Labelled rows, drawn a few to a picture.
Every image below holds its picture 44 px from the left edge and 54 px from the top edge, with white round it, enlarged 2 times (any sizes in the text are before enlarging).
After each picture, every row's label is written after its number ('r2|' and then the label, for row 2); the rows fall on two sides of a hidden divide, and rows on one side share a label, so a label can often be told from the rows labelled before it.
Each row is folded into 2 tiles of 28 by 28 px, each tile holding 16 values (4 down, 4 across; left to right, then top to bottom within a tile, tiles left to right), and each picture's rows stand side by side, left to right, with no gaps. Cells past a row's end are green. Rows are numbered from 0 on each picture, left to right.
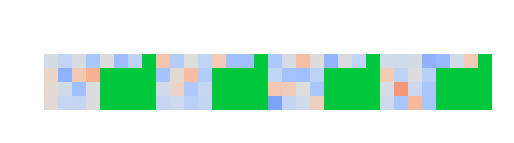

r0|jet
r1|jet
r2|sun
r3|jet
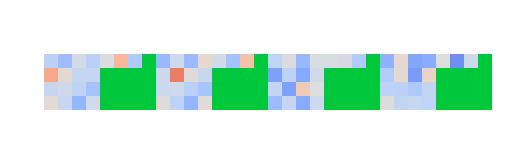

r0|jet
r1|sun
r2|sun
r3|sun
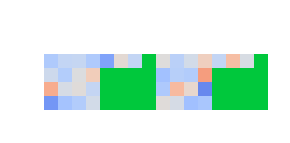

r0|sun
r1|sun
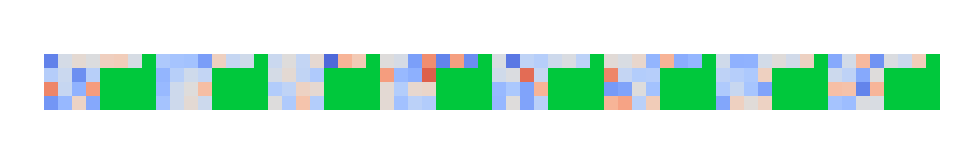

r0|sun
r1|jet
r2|sun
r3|sun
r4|jet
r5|jet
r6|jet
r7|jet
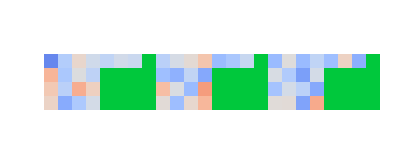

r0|sun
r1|sun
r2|sun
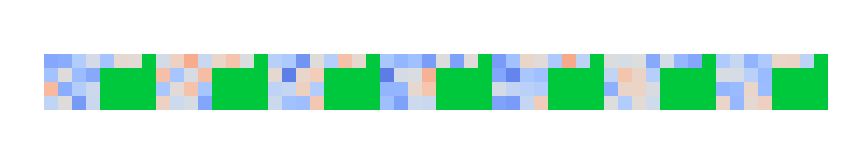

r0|sun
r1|jet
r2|sun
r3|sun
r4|sun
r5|jet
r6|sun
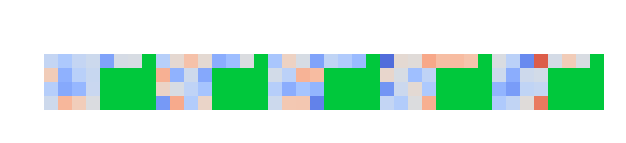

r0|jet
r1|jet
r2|jet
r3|sun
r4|sun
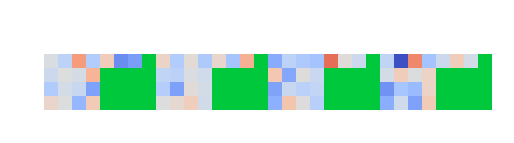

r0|jet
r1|jet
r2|jet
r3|jet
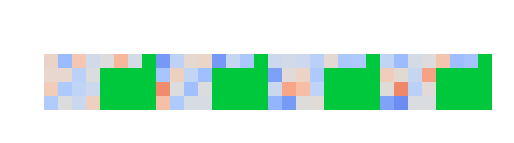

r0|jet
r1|sun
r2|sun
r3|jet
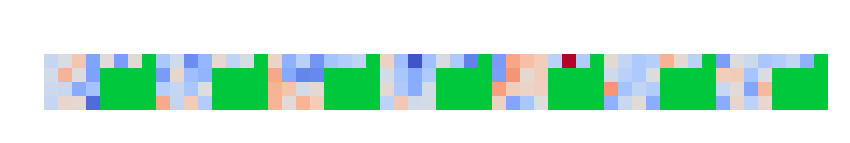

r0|jet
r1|sun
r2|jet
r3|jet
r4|sun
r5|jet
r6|jet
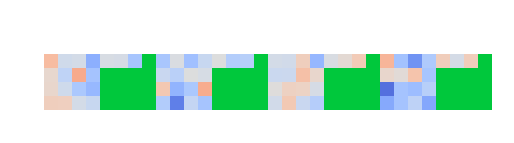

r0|jet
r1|sun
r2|jet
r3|jet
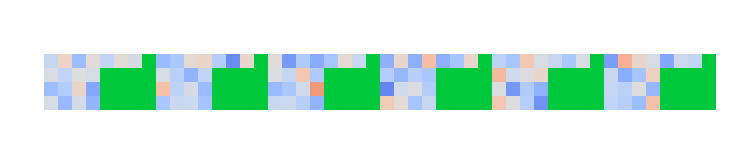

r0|sun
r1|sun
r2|jet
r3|sun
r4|jet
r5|sun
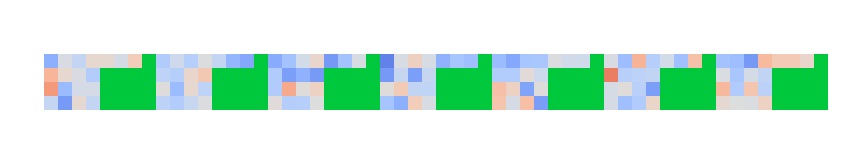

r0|sun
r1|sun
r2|sun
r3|sun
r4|jet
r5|jet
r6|sun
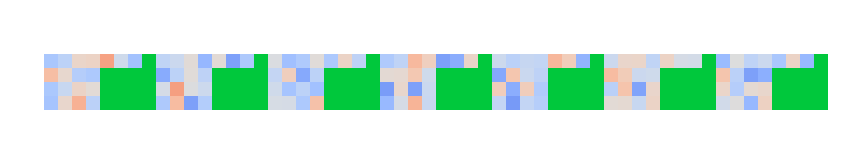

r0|jet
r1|jet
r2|sun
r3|jet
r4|sun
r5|jet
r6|sun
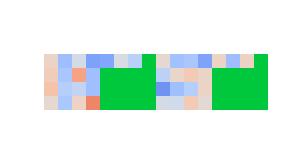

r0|jet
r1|jet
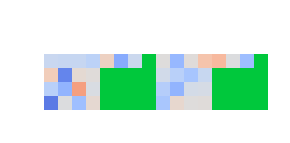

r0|jet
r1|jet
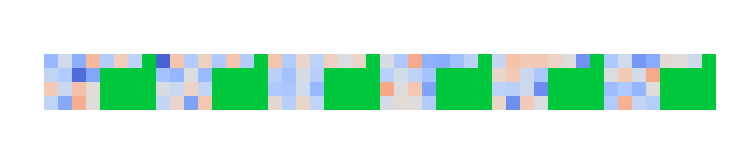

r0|sun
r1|sun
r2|jet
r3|jet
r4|sun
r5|jet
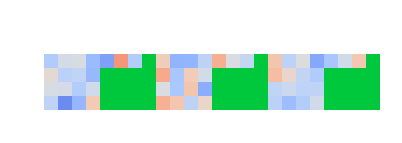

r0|sun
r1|jet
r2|jet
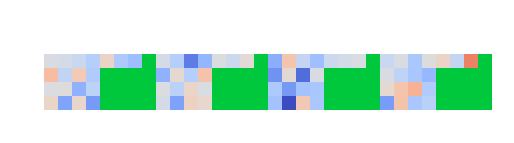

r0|jet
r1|sun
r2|sun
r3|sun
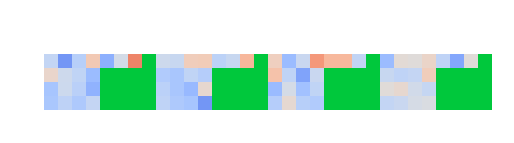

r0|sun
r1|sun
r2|jet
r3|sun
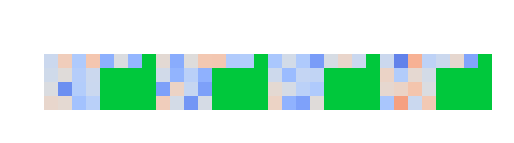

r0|sun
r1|jet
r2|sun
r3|jet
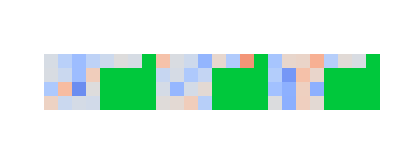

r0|jet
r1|jet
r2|sun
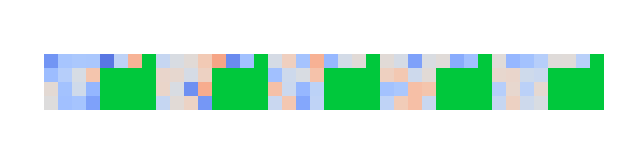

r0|sun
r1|jet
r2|sun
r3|jet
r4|jet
